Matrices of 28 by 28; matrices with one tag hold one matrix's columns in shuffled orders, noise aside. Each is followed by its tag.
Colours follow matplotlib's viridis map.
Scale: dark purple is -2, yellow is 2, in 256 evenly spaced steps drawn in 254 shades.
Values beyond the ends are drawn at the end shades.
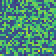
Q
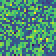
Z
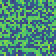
Q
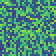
Z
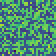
Q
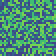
Q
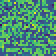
Q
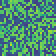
Z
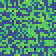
Q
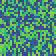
Z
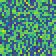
Z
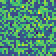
Q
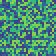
Q
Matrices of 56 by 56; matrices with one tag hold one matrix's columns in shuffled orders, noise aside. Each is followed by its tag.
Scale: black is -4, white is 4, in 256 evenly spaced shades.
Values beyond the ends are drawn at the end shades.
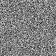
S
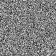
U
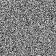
S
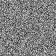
U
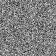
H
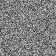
U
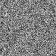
H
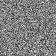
U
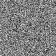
H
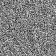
H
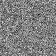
S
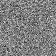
S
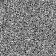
H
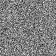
U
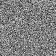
S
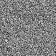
S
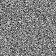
S
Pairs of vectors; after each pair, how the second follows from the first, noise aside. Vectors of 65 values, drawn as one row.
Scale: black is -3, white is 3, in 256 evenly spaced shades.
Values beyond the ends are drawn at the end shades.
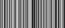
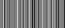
partly zeroed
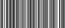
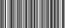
reversed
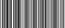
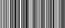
wrapped around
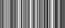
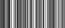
reversed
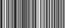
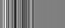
partly zeroed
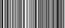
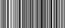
wrapped around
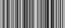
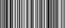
wrapped around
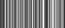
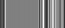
partly zeroed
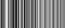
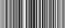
wrapped around
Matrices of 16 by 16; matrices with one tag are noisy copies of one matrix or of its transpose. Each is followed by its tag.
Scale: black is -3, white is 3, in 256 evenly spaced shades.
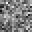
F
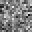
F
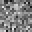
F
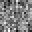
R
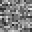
R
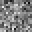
F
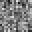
R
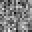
R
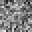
F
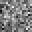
F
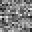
R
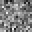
F
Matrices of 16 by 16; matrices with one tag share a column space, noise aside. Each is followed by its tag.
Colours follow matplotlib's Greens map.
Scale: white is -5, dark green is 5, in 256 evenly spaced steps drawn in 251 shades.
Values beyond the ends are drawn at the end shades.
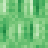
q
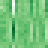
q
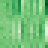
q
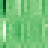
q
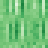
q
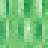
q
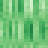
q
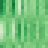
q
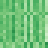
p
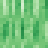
q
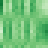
q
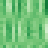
q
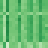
p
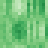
q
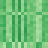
p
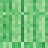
p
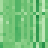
p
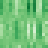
q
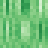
q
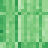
p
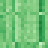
p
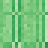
p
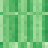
p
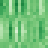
q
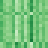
p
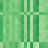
p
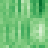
q
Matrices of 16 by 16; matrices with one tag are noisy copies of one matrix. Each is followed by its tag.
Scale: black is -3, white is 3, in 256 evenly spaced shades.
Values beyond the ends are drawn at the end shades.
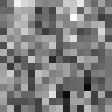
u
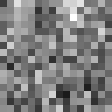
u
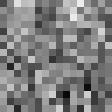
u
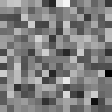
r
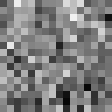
u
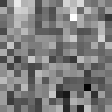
u
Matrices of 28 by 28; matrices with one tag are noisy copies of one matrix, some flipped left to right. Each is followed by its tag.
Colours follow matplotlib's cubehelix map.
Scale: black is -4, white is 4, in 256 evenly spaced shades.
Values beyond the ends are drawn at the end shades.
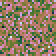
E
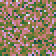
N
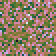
N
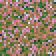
N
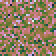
N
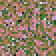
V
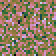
V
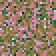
V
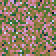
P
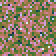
E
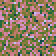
V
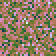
N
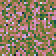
V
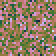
V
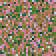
E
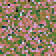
E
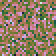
V
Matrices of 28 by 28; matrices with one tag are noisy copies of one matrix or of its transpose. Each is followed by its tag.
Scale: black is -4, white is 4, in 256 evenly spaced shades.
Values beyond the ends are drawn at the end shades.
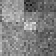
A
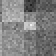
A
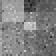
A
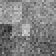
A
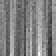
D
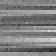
D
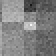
A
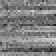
D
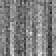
D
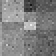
A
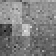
A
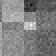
A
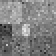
A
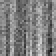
D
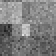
A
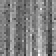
D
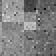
A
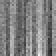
D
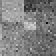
A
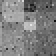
A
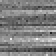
D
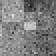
A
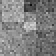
A
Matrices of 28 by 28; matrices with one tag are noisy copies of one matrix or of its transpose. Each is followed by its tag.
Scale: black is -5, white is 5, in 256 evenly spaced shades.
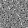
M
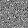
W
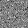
W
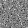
M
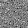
M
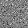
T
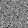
W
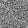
M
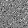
T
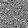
M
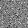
W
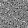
M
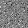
T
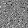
T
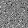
T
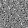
M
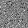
T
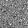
T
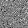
T
